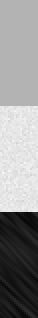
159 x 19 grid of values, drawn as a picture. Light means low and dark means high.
The table splits into 3 rows of 1 panel. Panel 1,1: low, flat. Panel 2,1: very low, fine-grained, faint in contrast. Panel 3,1: very high, slanting down to the right, faint in contrast.
